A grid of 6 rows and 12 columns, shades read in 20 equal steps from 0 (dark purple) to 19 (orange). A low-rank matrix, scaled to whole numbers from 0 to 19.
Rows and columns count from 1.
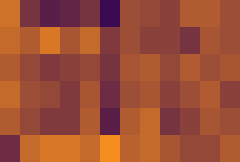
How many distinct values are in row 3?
7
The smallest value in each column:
5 6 3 4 6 0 10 8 6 6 9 8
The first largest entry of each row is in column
1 3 1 1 8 6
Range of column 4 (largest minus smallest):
12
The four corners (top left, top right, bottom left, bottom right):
15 10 5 12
